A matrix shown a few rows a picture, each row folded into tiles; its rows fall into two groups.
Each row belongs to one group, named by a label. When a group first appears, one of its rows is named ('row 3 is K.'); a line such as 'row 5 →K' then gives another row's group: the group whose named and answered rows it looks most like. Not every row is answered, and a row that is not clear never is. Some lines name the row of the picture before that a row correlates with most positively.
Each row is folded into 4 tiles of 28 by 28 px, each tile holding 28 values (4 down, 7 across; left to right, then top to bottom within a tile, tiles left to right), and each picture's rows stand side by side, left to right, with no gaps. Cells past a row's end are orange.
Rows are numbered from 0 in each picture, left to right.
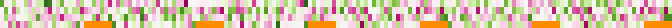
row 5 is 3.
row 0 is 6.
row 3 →3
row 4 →3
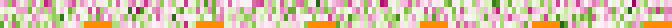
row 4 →6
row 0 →3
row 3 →3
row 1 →6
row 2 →6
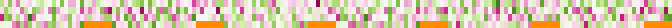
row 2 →3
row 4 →6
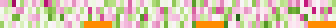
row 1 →6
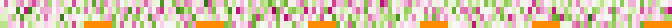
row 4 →3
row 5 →3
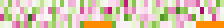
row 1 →3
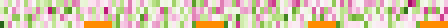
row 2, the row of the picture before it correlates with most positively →1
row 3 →6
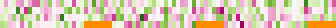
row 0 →6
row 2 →6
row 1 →3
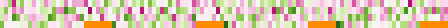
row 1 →3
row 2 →6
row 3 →6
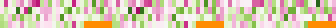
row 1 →6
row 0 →6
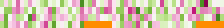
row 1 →3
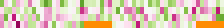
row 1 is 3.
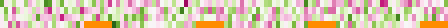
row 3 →3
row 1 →6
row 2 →6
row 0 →6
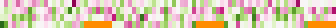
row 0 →6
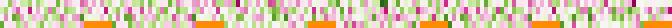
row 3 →6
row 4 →3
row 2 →3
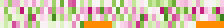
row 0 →3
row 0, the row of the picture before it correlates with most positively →5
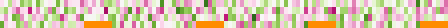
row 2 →3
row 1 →6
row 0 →3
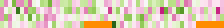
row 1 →6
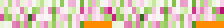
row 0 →3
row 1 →3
